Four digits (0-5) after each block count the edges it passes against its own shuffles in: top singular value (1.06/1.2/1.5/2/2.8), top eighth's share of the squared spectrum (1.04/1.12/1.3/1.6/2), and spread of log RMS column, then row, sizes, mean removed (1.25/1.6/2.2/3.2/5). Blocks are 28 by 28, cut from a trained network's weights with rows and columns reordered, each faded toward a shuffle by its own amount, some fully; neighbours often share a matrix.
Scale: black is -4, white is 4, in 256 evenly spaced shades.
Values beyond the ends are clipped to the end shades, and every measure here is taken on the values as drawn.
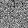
1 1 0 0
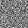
3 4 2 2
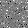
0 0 0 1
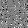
1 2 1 0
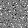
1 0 0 0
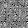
2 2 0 0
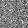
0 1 0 0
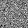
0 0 0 0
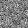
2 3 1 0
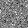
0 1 0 0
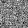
0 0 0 0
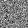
0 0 0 0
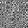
3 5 2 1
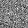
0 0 0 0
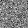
0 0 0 0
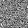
0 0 0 0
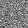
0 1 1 0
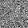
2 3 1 0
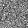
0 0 0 0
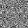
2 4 1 1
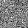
2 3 1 1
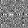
3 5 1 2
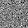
2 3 0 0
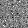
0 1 0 0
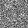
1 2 0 1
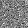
1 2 0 0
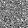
1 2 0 1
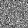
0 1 0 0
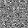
1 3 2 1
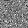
2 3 0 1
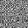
2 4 2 2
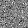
1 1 0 0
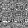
3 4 0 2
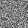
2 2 0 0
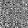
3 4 1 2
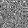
2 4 0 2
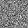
2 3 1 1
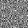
3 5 2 2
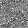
0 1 0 0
